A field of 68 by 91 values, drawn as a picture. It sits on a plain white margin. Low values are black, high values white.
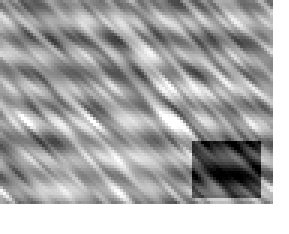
Ninth with the lowest average: bottom right. Stripes: horizontal, repeating 6 times. Odd patch: lower, in the bottom right. Average level on the scale: 60%.
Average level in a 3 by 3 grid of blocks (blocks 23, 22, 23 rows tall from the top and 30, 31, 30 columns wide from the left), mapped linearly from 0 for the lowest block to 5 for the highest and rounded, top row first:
444 | 555 | 450
